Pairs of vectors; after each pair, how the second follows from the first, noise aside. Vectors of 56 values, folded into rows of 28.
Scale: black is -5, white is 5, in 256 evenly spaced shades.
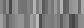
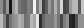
scaled up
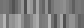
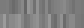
shrunk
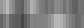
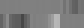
partly zeroed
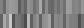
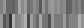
negated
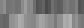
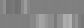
partly zeroed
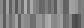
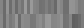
shrunk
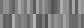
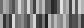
scaled up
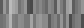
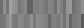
shrunk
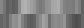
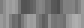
negated
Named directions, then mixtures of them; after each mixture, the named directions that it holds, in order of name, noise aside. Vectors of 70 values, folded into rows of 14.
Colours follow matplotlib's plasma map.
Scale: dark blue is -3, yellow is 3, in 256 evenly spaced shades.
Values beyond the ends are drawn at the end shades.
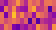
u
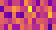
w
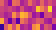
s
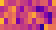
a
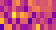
s, u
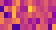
u, w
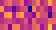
w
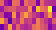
s, w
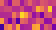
s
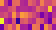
a, s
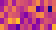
s, u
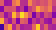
s, u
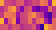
a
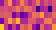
s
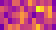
a, s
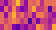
u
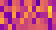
s, w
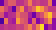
a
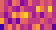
s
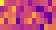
a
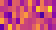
s, w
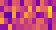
s, w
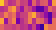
a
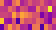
a, s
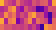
a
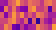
u
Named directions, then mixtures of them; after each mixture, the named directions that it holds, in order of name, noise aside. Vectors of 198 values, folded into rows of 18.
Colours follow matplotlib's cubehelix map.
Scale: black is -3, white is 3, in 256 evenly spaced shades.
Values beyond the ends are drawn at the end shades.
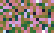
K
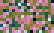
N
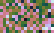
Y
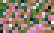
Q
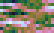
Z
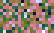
K, Q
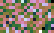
N, Y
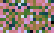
N, Q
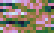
Z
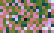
Y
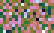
K, Q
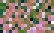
Q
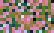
N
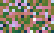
N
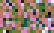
K, Y
